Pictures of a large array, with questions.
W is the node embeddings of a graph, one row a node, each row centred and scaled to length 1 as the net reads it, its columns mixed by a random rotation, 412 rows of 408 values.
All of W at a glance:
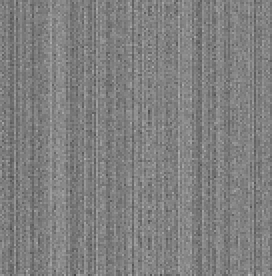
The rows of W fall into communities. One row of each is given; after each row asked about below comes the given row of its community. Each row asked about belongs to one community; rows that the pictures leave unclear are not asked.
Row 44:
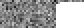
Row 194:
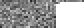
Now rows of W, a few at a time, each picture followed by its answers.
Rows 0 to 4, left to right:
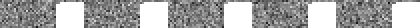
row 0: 44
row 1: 194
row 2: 44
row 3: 194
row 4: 44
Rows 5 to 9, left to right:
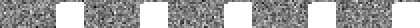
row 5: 194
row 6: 194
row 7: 194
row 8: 44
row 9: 44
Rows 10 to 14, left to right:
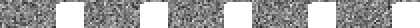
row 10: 44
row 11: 44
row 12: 194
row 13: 44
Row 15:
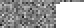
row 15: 44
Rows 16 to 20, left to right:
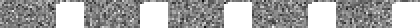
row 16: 44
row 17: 44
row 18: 194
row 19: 44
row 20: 194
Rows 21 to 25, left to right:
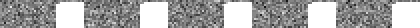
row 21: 44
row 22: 194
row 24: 194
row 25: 44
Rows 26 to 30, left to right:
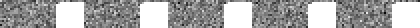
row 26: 194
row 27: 194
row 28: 44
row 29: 194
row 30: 194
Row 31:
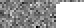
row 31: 194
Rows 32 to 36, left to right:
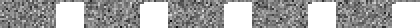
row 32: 44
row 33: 194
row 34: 44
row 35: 194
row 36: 194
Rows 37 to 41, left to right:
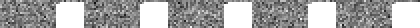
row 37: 44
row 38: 44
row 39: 44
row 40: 44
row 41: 194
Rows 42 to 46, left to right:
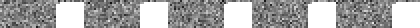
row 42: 194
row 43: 194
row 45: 44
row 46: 194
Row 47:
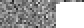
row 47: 44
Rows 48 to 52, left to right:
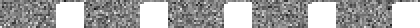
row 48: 194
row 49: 194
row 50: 44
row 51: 194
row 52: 44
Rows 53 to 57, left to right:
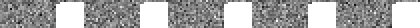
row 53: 44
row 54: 194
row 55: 44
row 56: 194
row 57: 44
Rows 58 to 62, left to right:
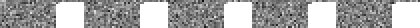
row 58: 194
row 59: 194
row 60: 194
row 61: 194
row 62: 44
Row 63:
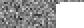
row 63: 44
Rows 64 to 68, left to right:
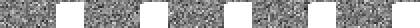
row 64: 194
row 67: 44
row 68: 44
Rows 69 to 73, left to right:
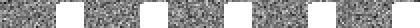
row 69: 194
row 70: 194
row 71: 194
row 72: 194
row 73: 44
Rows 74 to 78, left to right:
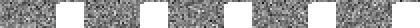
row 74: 44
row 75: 194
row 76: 194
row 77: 44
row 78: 44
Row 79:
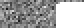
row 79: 44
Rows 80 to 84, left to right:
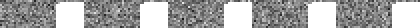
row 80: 44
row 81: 194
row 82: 194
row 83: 194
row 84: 44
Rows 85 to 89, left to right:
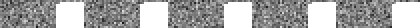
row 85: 194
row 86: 44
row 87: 194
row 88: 194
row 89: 194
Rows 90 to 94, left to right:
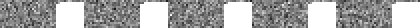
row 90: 44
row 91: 44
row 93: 194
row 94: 194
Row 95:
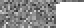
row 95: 44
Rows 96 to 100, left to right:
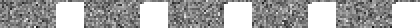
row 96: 194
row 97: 194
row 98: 44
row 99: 44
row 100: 194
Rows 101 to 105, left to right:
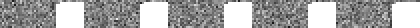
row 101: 44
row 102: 44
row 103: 194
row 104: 194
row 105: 44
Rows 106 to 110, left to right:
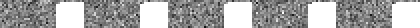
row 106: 44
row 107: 194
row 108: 194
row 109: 194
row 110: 194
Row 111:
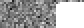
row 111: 44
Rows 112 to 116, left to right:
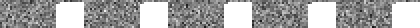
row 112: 194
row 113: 44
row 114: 194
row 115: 194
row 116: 194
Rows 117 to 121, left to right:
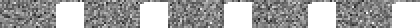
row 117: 194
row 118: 44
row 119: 44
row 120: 44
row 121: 194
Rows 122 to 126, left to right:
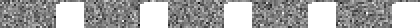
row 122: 194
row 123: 44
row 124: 44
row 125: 194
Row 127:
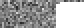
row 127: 44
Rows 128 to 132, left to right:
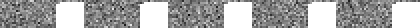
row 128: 44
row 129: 44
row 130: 194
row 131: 44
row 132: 44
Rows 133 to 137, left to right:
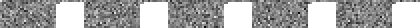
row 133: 194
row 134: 194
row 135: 194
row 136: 44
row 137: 44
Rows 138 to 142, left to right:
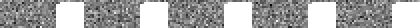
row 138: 44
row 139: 194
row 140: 194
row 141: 194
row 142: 194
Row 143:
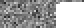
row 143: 194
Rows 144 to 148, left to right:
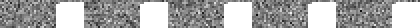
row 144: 44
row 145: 194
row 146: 194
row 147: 44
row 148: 194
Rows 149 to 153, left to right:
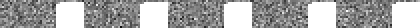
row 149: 44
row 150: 194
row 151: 44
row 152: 194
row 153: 194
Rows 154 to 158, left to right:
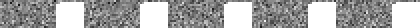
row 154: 44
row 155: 44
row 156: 194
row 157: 44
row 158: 194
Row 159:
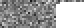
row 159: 194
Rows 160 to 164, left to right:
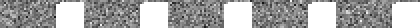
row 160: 194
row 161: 44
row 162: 44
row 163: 44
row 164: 194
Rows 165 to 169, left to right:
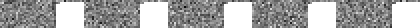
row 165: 44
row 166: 44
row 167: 44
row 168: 44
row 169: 44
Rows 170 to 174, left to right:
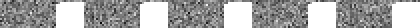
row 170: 44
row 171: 44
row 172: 44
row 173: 194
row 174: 194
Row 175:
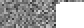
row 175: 44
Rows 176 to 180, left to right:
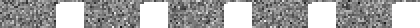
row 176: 44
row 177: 194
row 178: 44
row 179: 44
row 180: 194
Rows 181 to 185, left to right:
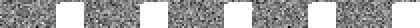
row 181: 194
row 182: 44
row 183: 44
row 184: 44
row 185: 44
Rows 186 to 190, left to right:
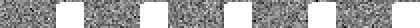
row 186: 44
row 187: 194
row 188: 44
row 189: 44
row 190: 194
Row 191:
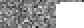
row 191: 194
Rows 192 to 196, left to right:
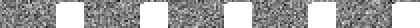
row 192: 194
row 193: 194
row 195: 44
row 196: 44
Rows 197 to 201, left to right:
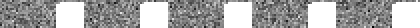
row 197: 44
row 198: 44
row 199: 194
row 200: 44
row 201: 194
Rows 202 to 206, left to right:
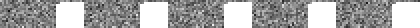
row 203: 44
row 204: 194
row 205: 194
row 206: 44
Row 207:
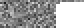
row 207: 194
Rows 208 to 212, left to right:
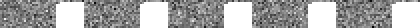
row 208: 194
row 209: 44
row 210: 194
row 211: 44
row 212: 194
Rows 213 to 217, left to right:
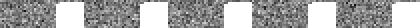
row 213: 194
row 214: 44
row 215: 194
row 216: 194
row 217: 44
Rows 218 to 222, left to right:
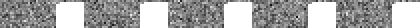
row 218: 194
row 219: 44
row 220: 44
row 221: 44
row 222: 44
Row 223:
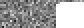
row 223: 194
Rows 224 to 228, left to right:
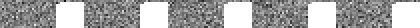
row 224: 44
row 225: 44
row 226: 194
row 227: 194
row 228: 194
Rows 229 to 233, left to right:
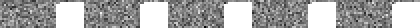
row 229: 194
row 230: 44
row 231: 194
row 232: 44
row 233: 194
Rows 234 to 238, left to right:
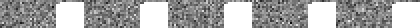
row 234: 44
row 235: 194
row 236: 44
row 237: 194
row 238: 44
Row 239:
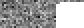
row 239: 194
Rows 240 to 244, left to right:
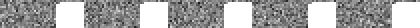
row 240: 44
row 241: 44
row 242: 44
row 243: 194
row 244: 194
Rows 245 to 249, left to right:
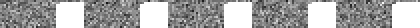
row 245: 194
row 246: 44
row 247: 194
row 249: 194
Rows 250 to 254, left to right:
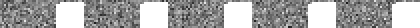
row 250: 194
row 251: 194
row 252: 194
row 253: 194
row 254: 44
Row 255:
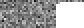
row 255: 194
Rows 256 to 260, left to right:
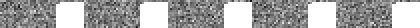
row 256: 194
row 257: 44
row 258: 44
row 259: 194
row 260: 194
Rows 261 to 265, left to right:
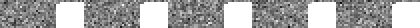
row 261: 194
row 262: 194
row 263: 44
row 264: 194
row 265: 194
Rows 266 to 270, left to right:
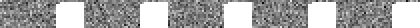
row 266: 194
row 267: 44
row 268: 44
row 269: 44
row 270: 194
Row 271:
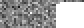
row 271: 194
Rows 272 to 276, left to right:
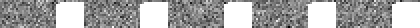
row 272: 44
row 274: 44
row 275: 194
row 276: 44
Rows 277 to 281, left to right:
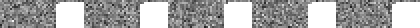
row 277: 44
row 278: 44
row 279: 194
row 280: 194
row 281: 44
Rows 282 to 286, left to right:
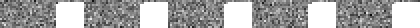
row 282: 194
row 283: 194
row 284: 44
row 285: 44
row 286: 194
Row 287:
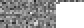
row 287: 194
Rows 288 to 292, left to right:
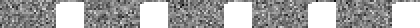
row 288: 44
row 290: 44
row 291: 44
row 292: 44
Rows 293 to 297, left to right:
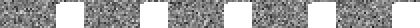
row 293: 44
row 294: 44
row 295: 194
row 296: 44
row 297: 194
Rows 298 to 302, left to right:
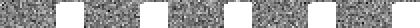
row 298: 44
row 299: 194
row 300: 44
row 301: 44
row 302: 194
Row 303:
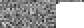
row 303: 194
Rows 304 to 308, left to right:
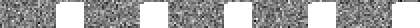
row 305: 194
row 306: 194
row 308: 44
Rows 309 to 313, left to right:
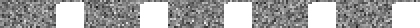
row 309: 194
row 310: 194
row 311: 194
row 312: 194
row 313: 194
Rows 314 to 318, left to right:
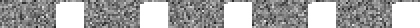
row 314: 44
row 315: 44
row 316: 44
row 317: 44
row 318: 44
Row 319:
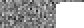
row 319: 44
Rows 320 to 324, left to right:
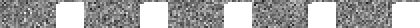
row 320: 194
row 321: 44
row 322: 194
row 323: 44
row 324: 44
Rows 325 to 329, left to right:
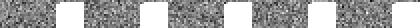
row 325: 44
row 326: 194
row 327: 194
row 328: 44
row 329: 194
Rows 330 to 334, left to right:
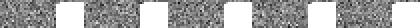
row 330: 44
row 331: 44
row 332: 44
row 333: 194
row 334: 44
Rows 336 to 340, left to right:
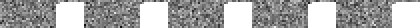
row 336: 44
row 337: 194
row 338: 194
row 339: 44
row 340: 194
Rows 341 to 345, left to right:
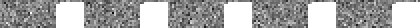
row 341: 194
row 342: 194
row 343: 194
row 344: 194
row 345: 194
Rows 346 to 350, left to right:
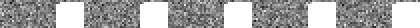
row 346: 44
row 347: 44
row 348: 44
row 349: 194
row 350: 194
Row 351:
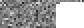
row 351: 194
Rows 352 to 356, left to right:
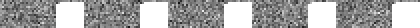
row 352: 44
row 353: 44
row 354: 44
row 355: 194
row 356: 44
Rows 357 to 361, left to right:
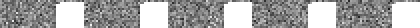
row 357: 44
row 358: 44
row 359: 44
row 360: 44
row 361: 44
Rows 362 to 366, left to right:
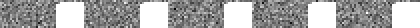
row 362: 44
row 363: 44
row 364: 44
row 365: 44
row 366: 44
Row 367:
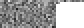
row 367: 44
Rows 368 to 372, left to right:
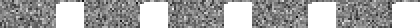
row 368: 44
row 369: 44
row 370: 44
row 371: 44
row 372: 44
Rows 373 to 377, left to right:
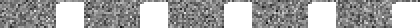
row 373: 44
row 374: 194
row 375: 44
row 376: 194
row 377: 194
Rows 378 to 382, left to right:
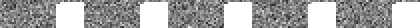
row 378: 194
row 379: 194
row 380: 44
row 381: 194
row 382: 44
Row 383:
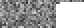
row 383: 44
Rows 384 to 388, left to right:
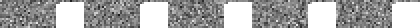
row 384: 194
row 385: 194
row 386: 194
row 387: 194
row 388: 44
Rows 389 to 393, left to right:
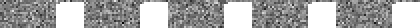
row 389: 194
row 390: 44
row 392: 194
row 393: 44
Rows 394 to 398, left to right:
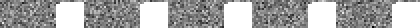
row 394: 194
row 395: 194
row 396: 44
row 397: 44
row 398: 194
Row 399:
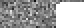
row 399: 194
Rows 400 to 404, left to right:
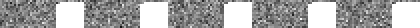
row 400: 44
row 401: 194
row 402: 44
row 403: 44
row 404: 194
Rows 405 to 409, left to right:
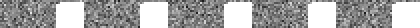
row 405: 194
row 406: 194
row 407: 194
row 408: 194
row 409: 194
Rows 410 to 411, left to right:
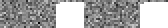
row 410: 44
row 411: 44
